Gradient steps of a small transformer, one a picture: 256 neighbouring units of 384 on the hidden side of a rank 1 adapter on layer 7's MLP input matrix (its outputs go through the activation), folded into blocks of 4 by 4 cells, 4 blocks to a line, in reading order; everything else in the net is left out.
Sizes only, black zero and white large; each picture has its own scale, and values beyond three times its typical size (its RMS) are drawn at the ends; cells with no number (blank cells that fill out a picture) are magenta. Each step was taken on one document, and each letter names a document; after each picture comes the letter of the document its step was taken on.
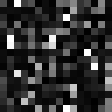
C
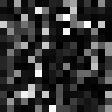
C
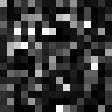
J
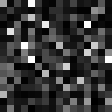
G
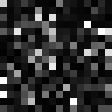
J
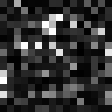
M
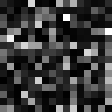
J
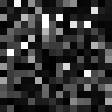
G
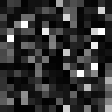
C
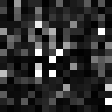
M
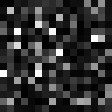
M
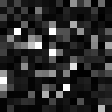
M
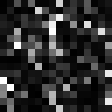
M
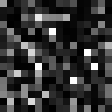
J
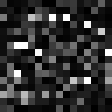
J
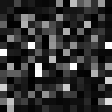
M
